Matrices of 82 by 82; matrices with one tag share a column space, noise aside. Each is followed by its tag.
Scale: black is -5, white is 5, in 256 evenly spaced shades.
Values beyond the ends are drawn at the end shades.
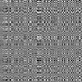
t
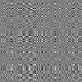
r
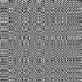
t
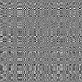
r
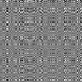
t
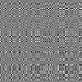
r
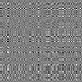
r
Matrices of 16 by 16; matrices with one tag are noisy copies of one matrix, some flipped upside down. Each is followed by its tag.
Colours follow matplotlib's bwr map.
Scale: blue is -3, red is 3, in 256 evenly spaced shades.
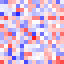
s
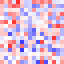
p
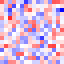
s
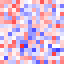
p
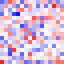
s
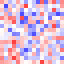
p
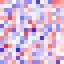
s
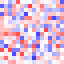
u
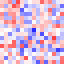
p
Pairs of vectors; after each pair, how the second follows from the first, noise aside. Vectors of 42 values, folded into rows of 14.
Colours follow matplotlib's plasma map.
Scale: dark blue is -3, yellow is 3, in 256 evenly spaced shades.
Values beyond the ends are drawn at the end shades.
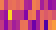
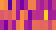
reversed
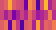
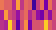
reversed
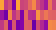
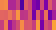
reversed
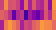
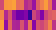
reversed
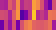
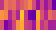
reversed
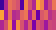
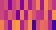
reversed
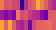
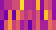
sign-scrambled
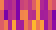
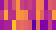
sign-scrambled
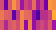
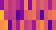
reversed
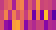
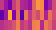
reversed
